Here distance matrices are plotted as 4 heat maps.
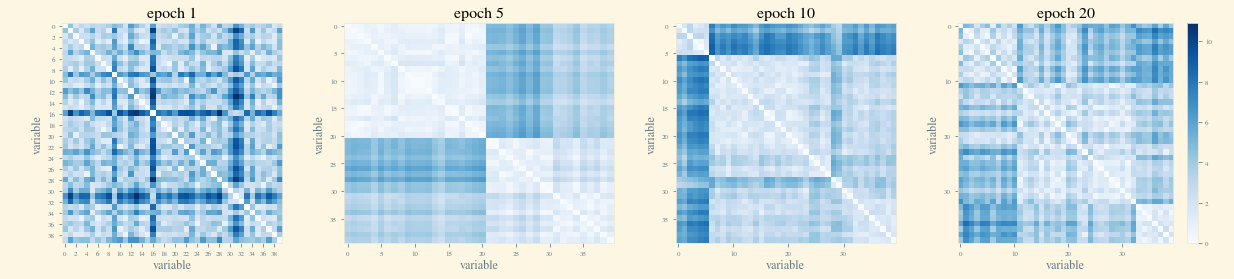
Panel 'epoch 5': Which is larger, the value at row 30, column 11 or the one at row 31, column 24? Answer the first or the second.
the first
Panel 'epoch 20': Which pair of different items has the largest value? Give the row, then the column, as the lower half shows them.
36, 1
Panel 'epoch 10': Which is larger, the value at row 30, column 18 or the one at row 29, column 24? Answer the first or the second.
the second
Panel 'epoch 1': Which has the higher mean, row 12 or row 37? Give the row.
12
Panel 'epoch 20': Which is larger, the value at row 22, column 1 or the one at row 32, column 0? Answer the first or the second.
the second
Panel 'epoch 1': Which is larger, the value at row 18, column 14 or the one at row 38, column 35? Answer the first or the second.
the first
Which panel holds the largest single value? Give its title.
epoch 1
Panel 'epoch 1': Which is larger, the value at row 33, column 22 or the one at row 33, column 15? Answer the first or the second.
the first
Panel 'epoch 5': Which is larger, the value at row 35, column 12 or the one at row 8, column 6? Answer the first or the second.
the first
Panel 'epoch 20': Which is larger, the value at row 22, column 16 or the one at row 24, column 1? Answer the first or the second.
the second
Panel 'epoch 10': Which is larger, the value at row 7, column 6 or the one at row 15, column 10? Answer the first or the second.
the first
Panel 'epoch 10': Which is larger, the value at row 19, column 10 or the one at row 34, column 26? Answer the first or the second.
the second
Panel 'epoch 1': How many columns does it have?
40
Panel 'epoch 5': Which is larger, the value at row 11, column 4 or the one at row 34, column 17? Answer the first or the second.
the second
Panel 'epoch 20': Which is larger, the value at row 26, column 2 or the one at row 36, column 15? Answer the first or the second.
the first
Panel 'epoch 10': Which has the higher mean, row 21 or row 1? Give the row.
1
